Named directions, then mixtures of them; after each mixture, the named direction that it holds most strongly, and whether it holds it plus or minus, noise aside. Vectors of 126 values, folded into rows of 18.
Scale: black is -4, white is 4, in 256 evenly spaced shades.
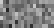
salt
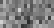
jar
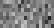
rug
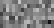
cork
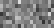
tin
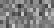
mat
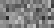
cork, minus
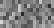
jar, plus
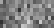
jar, minus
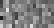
salt, minus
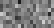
tin, minus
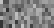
salt, plus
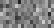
tin, minus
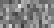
rug, minus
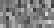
cork, minus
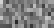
salt, plus
